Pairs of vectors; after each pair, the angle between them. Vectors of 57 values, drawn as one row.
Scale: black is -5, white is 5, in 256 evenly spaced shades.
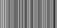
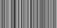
orthogonal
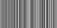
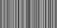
nearly opposite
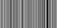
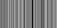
orthogonal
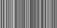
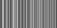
orthogonal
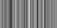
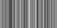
nearly parallel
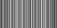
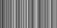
orthogonal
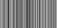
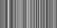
nearly opposite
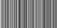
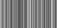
partly aligned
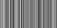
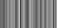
partly opposed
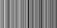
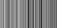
nearly parallel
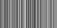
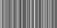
partly opposed
